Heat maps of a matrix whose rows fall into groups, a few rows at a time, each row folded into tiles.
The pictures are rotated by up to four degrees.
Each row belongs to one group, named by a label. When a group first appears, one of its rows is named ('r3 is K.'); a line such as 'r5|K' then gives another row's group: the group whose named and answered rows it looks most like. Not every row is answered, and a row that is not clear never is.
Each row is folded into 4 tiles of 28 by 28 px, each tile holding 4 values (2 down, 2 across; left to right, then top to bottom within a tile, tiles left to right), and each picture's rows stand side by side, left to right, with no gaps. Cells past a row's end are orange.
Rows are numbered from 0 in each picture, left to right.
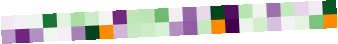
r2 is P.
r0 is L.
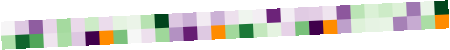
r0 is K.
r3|P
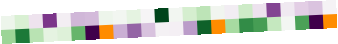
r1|L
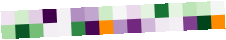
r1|L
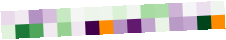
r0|K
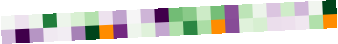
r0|L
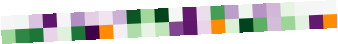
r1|P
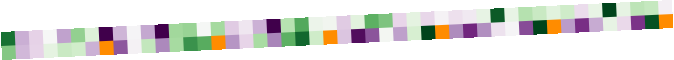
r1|P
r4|L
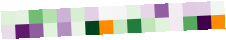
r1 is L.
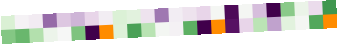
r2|P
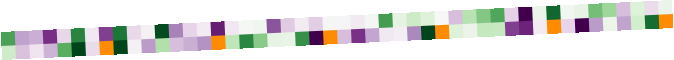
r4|P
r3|L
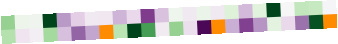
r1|K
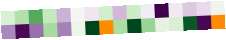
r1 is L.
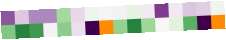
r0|K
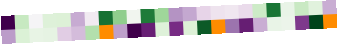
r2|L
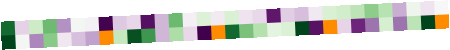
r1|K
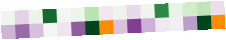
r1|L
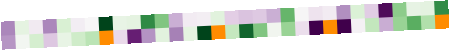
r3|P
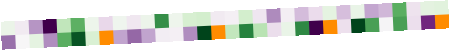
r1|L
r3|K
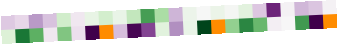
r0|K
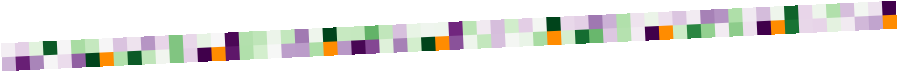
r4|P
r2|P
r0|L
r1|K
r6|K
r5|K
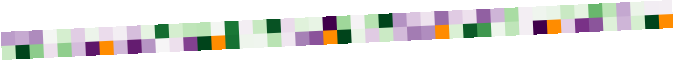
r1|L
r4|K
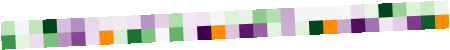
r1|K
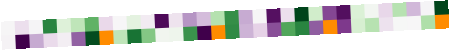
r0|L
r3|P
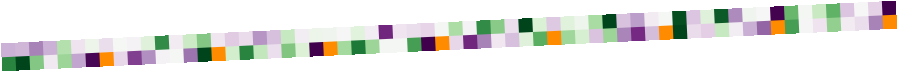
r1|L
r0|K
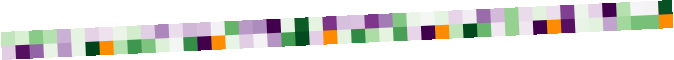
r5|P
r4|K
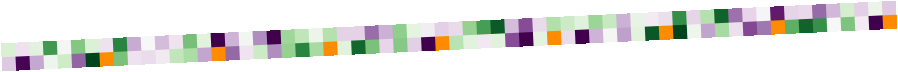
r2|P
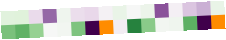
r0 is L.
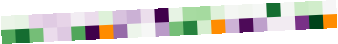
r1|P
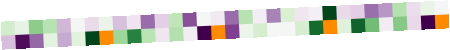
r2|P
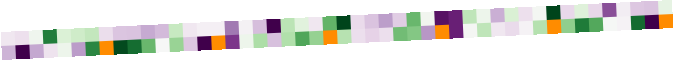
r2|P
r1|K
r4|P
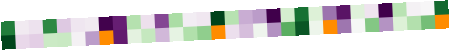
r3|P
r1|P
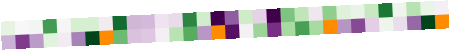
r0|L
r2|P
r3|L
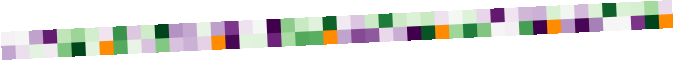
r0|P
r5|L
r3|L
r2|P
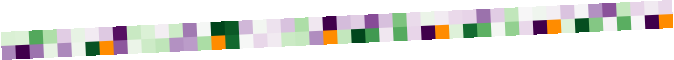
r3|K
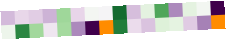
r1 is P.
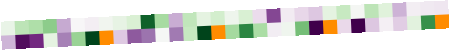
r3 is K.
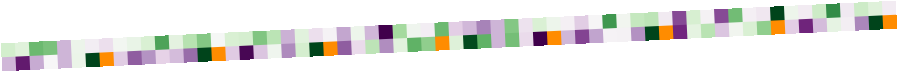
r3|P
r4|K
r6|P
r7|L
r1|L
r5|L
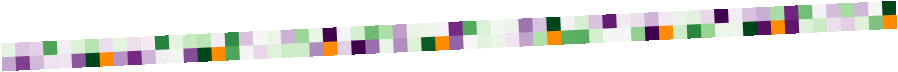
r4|P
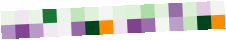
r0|L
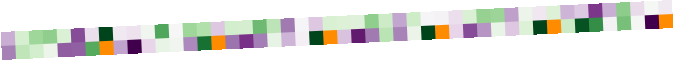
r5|K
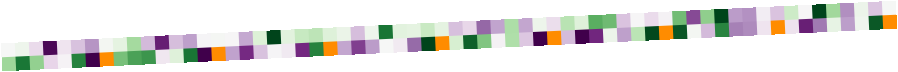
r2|L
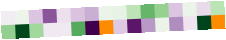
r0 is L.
